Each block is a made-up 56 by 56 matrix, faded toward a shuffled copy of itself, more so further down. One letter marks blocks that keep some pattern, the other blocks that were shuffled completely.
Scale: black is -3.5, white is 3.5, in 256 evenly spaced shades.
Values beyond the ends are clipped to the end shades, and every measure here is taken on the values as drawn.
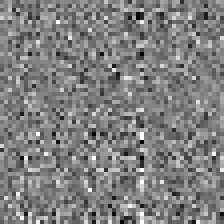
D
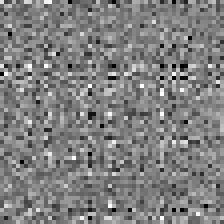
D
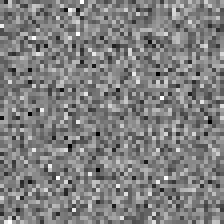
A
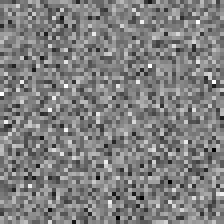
A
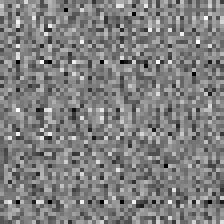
D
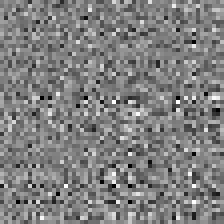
D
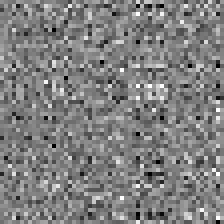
D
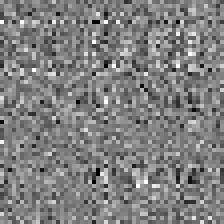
D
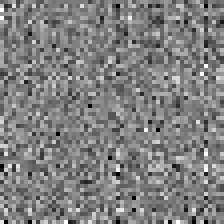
D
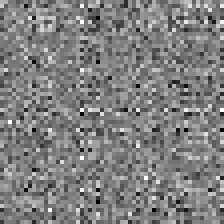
D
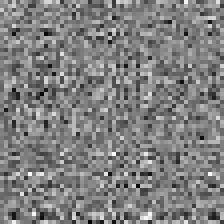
D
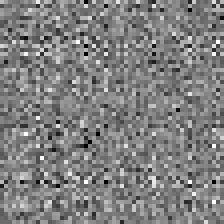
D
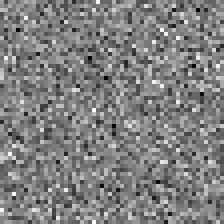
A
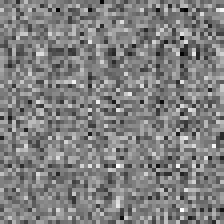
D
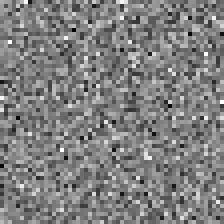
A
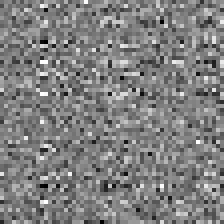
D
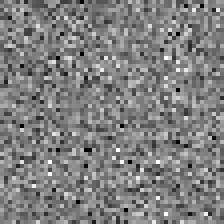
A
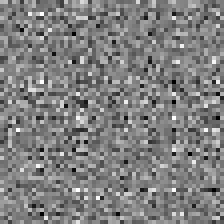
D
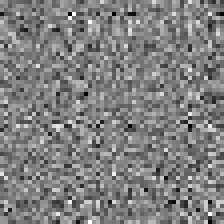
D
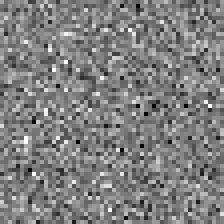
A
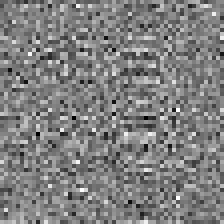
D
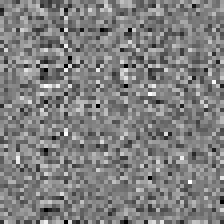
D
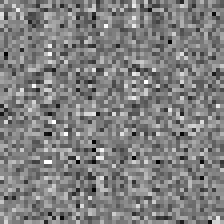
D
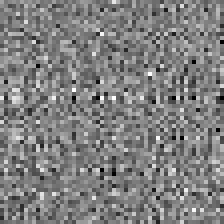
D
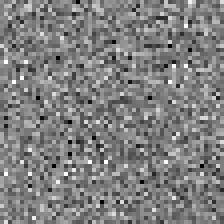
A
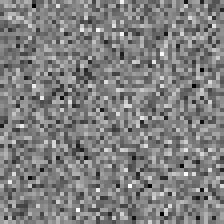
A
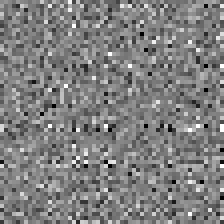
D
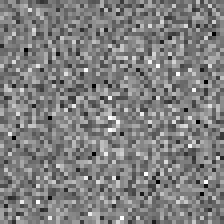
A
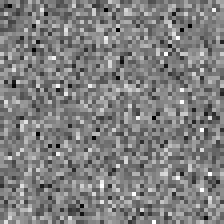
A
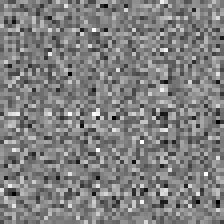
D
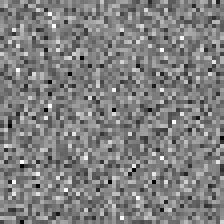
A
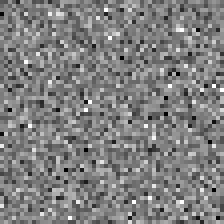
A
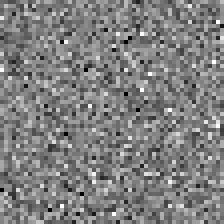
A
